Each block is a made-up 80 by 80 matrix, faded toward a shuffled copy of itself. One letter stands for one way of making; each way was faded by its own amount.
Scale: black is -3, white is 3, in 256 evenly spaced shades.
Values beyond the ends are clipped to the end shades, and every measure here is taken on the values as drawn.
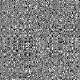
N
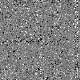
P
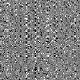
N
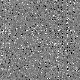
P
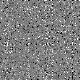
P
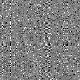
N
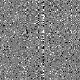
N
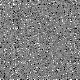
P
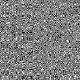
N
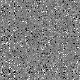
P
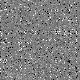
P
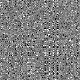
N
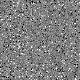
P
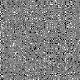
N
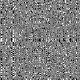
N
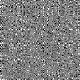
N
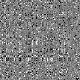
N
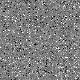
P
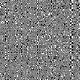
N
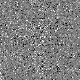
P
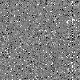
P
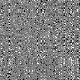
N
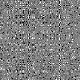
N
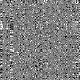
N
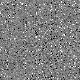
P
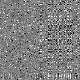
N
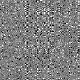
N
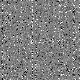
P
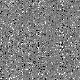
P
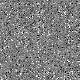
P
